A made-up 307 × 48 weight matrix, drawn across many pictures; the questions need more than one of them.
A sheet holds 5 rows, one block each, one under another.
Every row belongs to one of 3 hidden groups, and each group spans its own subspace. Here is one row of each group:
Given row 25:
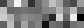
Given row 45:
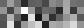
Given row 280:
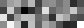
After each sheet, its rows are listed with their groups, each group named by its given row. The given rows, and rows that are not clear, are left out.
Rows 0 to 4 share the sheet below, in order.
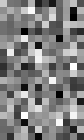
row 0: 25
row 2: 25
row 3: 45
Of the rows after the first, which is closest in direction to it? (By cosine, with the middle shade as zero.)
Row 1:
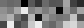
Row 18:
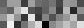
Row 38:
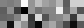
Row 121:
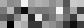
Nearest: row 18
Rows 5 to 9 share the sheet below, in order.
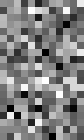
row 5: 280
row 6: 45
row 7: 45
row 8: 45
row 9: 25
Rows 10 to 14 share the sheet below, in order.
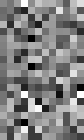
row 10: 45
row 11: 280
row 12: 280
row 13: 45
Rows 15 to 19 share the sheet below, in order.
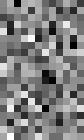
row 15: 25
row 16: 25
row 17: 25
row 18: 45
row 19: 45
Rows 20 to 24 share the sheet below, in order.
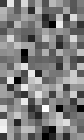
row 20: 25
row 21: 280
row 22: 45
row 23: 45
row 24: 25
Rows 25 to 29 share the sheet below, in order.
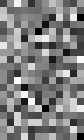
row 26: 280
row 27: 280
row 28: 45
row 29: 280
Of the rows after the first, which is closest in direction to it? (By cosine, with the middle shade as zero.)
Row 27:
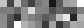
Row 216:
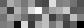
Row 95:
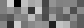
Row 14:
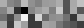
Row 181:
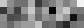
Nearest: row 181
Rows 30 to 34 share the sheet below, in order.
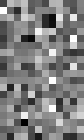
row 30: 25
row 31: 25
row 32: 25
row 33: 25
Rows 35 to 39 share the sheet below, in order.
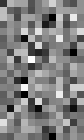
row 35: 25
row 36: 45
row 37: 280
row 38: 45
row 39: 25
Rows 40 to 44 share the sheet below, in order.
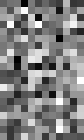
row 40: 45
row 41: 45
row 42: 280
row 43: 280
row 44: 280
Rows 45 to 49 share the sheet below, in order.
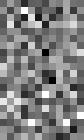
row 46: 45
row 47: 25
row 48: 280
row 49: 280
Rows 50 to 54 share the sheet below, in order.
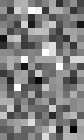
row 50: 280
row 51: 25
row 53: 25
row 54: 25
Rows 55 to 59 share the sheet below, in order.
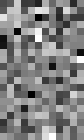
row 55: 280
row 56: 25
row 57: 280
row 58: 280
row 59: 25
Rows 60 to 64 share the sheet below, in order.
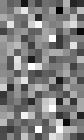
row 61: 280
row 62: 280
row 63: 25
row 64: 280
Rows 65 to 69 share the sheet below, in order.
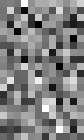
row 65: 45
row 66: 25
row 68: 25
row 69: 280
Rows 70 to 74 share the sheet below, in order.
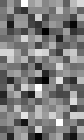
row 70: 45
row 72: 45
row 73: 25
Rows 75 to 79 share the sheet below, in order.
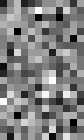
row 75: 280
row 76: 25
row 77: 25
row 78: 280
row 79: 25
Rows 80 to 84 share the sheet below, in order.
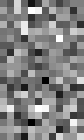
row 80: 280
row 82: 45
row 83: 45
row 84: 280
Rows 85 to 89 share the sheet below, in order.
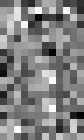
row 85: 280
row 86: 25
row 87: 25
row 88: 25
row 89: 280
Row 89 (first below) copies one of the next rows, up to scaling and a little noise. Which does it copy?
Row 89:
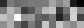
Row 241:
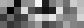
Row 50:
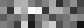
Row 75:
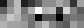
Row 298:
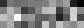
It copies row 298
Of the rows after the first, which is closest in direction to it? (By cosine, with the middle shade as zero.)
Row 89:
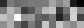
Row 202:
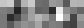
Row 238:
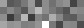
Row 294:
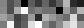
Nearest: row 294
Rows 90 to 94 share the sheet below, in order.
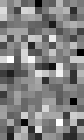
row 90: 25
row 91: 280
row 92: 280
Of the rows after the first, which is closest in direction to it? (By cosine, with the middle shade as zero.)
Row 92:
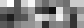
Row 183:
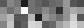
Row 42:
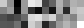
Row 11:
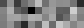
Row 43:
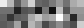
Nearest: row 43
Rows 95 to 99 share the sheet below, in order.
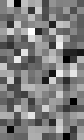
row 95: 25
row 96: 280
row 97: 25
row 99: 280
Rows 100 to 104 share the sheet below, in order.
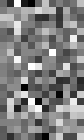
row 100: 280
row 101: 25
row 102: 280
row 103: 45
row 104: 45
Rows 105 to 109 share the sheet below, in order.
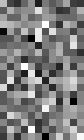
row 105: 45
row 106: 25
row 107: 45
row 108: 25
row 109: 45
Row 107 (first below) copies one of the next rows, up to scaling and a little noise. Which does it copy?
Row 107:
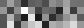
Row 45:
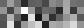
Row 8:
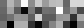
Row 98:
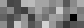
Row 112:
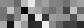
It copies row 45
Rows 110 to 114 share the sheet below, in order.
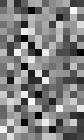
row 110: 280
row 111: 45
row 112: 45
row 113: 45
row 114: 280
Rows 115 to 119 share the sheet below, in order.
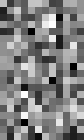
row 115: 25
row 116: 280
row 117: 25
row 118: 45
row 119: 45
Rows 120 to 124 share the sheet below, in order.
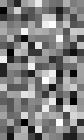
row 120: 25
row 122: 25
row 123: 25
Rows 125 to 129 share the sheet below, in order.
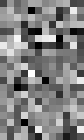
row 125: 280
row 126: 280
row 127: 45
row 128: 45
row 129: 45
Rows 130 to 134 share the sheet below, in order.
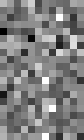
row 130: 280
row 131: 280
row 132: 45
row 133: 25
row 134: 45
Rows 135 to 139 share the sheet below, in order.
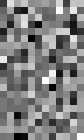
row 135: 45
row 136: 280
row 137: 25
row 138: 25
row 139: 280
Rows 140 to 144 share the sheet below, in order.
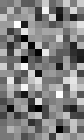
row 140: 280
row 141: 45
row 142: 45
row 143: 45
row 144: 280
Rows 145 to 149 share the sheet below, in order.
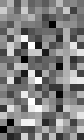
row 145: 25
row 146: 45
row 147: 45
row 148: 45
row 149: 280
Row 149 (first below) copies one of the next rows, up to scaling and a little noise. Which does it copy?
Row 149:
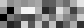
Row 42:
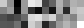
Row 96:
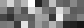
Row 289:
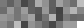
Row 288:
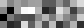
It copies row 288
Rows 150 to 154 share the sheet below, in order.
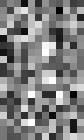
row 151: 25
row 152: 25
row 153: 280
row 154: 25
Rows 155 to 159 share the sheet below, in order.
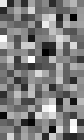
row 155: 25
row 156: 25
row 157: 280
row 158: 25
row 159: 25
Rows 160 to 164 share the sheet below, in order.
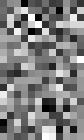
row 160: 45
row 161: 280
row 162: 280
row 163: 25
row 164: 25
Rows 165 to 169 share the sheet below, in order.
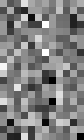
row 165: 45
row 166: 45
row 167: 25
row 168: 25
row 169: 280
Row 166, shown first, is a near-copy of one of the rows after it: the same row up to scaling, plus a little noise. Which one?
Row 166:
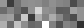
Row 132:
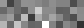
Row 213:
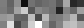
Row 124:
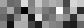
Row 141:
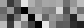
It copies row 132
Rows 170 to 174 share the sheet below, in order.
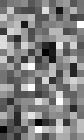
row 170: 280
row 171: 25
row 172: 25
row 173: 280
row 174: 280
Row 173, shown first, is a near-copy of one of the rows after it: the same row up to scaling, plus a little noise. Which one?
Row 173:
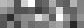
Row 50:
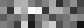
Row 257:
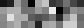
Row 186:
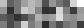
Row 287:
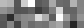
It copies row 287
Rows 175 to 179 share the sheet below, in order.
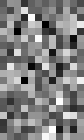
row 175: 45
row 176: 25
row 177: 280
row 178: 280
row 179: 25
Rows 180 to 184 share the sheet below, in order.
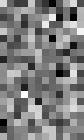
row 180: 25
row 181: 280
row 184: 25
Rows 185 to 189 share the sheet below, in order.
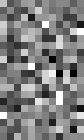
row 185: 45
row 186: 280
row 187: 25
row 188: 280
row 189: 280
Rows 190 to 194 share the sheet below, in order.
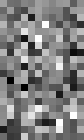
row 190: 45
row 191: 45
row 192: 45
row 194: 280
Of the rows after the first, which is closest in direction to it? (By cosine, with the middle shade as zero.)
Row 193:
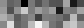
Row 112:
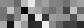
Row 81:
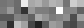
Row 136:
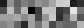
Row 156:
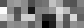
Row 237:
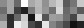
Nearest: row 136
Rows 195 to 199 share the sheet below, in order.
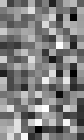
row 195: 25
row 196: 280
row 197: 25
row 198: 45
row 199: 280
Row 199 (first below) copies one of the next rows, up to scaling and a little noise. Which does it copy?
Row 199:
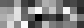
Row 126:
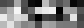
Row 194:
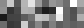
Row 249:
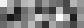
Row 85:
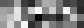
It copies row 85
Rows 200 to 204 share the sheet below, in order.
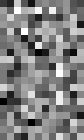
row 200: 280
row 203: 280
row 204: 280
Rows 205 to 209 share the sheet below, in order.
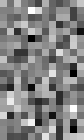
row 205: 280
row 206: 280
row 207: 25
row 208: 280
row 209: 25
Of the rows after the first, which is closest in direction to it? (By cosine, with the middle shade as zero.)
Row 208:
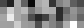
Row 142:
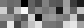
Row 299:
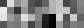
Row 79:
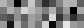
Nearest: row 142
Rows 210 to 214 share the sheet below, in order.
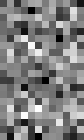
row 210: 280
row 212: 45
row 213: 45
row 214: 45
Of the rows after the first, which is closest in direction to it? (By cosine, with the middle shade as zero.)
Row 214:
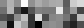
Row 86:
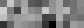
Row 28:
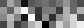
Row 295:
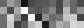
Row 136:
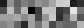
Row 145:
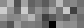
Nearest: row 86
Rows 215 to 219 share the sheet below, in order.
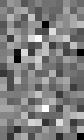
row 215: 45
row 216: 280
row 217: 25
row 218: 45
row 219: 280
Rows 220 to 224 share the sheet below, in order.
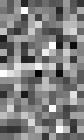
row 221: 25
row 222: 280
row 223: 25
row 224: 280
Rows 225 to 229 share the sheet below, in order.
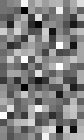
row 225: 45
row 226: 280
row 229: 25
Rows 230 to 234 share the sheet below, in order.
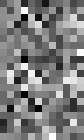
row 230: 45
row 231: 280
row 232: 45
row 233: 45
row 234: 25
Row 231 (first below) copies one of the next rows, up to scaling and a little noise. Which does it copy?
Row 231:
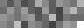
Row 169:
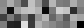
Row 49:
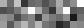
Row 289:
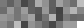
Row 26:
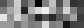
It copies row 289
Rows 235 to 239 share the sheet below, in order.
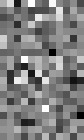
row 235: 280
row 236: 25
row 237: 45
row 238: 45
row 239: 280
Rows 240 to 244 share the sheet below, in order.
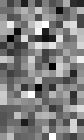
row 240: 45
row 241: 280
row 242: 280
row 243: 25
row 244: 25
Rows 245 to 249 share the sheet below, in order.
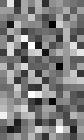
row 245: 25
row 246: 45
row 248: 280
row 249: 280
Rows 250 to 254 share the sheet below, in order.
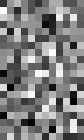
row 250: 25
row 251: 25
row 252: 280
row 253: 25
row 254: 25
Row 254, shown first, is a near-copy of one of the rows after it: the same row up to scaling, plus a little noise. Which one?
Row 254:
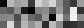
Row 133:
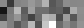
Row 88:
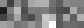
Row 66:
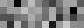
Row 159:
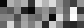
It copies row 159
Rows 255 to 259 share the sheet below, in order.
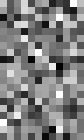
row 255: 280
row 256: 45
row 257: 280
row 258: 45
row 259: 25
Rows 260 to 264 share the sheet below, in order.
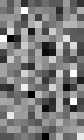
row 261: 25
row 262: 25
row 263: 25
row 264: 45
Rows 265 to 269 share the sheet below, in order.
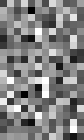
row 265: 25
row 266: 25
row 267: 45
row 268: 280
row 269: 25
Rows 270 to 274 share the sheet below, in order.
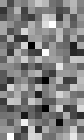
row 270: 25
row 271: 45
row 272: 45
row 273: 45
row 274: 45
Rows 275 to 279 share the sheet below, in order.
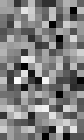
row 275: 25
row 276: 280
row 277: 45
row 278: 45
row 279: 25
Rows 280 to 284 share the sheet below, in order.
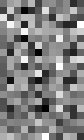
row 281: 45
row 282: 45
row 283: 45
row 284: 45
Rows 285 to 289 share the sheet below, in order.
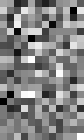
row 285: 25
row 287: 280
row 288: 280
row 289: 280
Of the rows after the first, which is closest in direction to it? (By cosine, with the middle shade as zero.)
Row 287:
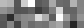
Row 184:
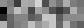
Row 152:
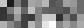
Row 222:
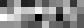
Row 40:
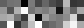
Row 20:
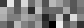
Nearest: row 20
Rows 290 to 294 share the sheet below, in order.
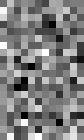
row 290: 25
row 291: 45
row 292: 280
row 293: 45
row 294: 45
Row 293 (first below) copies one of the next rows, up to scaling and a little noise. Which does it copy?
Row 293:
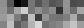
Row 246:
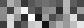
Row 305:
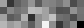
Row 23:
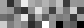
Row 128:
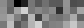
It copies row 128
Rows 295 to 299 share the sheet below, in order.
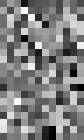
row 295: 45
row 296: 45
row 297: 25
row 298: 280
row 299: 25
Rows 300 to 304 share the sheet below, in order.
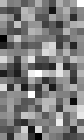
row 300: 280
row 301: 25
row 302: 280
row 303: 25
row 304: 45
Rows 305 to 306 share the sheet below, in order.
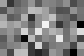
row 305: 45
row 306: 45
